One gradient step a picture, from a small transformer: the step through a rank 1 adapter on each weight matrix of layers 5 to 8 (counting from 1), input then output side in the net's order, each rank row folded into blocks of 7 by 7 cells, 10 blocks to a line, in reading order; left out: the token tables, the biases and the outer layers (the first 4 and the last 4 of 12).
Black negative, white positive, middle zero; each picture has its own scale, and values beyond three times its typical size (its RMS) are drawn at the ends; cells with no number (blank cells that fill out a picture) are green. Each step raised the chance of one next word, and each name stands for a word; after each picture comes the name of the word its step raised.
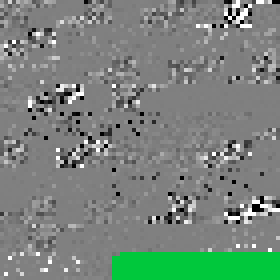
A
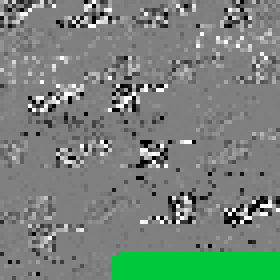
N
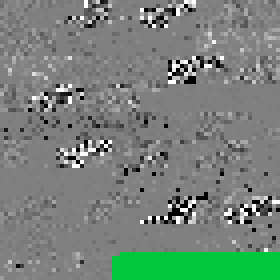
N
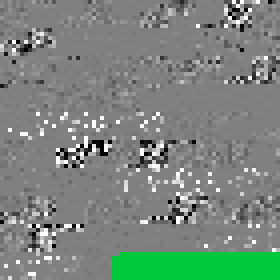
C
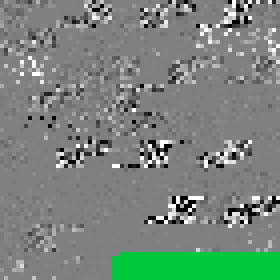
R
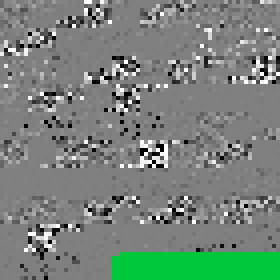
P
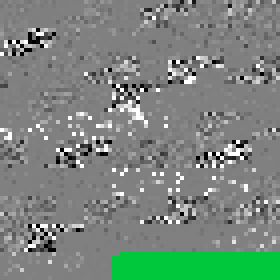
C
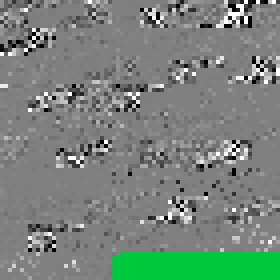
A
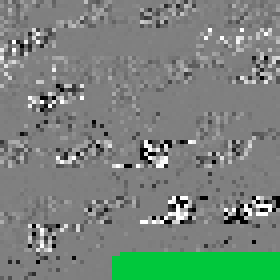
P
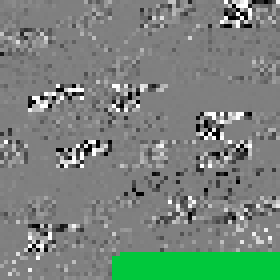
A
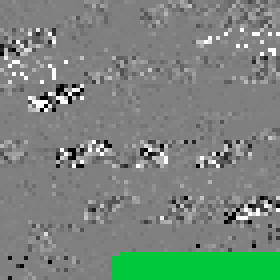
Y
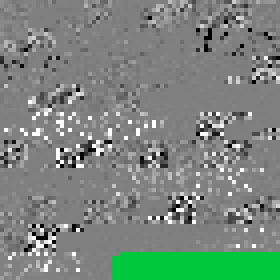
C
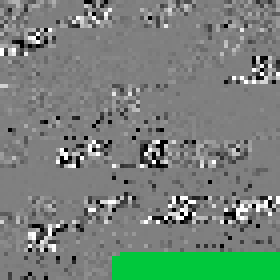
P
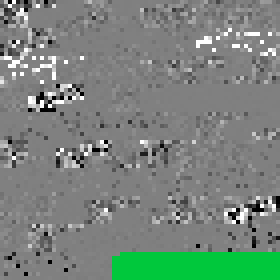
Y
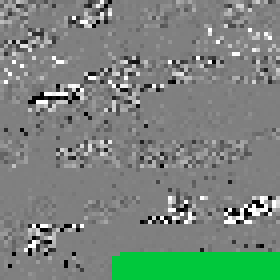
Y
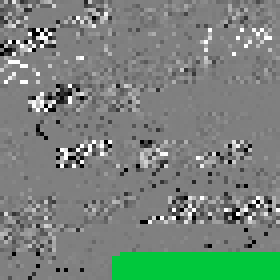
Y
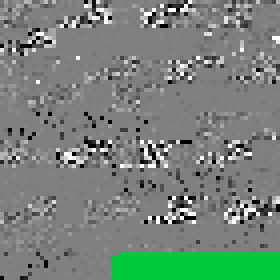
P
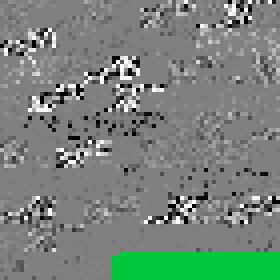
N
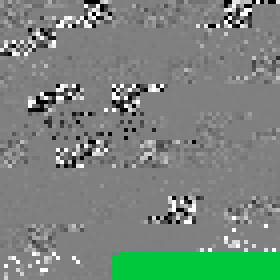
A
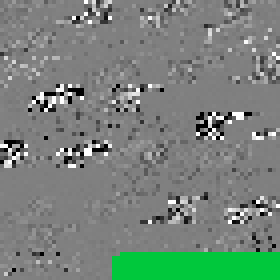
N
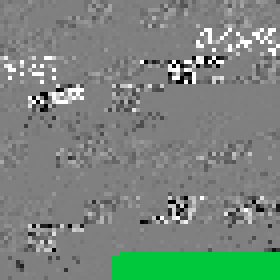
Y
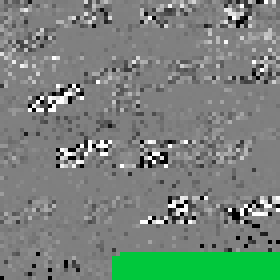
N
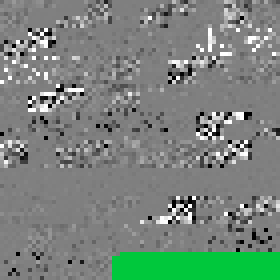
Y
